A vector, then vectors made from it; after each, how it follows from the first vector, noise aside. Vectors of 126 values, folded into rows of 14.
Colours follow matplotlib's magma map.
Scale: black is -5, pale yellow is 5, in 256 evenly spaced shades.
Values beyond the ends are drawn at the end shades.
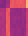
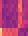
reversed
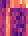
scaled up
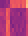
copied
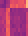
copied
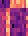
scaled up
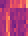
copied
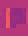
partly zeroed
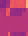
partly zeroed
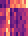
scaled up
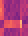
wrapped around
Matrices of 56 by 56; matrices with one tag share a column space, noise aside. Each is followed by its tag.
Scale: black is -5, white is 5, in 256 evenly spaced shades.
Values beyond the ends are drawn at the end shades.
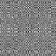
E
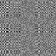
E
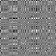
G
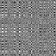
E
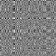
G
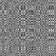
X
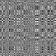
X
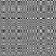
G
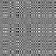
E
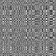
X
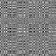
E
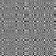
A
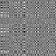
E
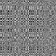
X
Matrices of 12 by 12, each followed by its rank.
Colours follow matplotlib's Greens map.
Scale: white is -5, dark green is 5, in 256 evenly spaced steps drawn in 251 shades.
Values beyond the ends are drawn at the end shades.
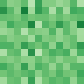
two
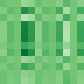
one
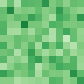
full rank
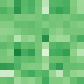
two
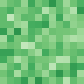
full rank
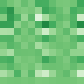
two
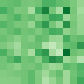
two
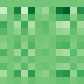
one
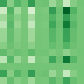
one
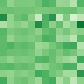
two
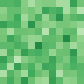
full rank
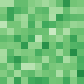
full rank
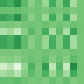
one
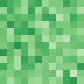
full rank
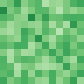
full rank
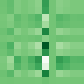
one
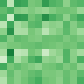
two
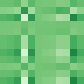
one
